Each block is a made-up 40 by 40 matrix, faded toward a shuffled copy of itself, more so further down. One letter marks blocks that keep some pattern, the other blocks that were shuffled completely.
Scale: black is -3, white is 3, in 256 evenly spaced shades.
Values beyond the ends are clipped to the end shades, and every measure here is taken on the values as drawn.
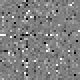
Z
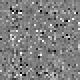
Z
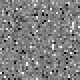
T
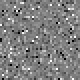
T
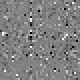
Z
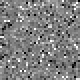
T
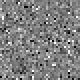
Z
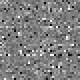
Z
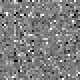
Z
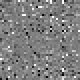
Z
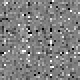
Z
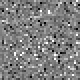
T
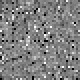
Z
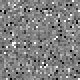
T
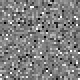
T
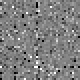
Z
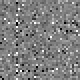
Z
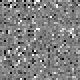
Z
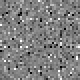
Z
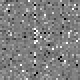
Z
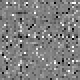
Z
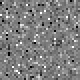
T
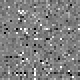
Z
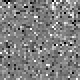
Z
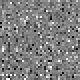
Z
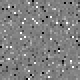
T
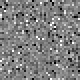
T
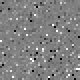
T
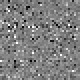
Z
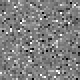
T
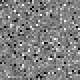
T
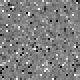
T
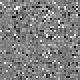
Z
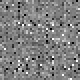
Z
